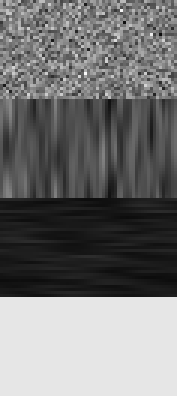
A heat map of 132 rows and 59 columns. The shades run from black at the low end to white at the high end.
The table splits into 4 rows of 1 panel. Panel 1,1: middling, fine-grained, strong in contrast. Panel 2,1: low, streaked downward. Panel 3,1: very low, streaked across, faint in contrast. Panel 4,1: very high, flat.
